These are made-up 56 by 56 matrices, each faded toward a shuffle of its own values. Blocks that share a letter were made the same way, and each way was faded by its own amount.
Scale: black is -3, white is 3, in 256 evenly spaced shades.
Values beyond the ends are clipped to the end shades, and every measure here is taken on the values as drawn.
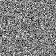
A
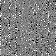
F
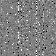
F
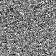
A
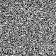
A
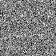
A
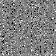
F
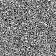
A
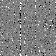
F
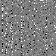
F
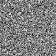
A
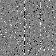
F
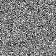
A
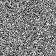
A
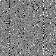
F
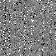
F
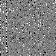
F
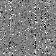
F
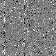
F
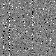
F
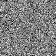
A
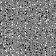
F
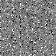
F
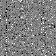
F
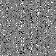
F
